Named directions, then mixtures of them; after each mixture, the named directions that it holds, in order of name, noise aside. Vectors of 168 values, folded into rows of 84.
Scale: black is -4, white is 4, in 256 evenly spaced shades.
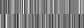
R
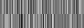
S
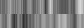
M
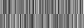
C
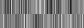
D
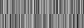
C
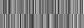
C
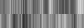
M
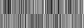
C, D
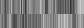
D, M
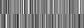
R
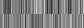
C, D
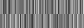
C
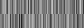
C, S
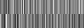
R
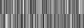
R, S
